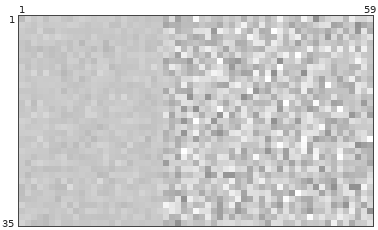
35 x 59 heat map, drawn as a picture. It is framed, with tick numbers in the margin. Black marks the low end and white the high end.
The left part is calmer, up to a seam about 40% of the way across. Neither half mirrors the other. The grain is fine, like static. There are no regular stripes. No overall slope runs across the table. No row or column stands out. Overall the values sit about 80% of the way up the scale.
